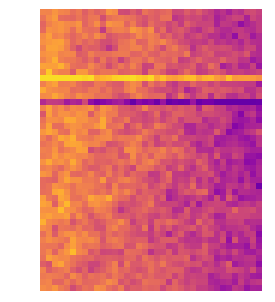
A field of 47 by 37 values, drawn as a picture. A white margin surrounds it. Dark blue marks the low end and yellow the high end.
Rows 12 and 16 stand out from the rest. Streaks run across, left to right. The field climbs toward the left. The values follow a bell shape.
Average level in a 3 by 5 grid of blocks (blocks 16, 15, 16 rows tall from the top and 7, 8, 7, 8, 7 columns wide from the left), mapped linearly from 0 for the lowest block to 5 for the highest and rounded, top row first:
54321 | 54320 | 54321
